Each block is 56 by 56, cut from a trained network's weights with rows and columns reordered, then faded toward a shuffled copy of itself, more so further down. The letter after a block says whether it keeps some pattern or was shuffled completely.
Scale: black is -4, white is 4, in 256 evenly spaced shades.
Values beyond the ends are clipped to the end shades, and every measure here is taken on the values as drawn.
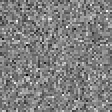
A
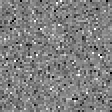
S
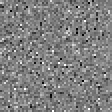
S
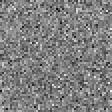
S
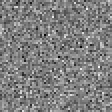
S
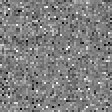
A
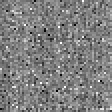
A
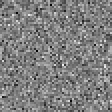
S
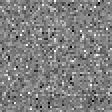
A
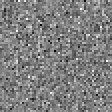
A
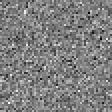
S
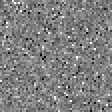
S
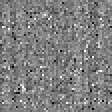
A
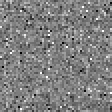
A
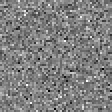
A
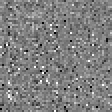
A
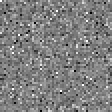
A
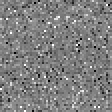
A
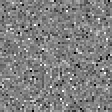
S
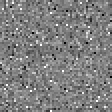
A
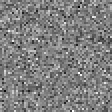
S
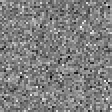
S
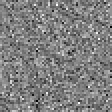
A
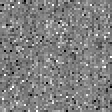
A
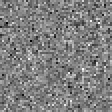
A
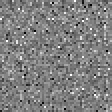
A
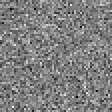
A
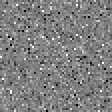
S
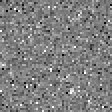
S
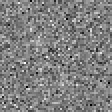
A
